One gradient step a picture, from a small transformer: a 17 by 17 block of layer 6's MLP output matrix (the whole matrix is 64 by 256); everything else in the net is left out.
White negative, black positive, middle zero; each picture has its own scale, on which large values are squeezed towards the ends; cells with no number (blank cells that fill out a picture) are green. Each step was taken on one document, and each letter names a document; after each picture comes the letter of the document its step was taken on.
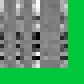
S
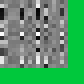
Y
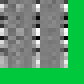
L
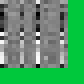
Y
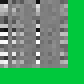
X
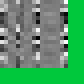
L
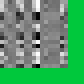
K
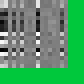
X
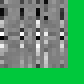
Y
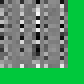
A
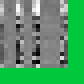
S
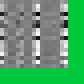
L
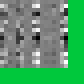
L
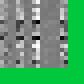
S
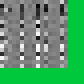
A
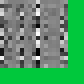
A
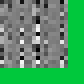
A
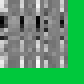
Y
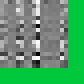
S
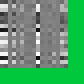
X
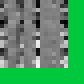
L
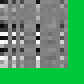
X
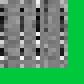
Y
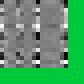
L
